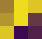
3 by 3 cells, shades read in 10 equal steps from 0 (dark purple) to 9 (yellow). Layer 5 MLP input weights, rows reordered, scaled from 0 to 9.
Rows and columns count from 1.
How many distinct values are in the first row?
3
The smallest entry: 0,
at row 3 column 2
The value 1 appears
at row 3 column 3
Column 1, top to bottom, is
5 6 8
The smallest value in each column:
5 0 1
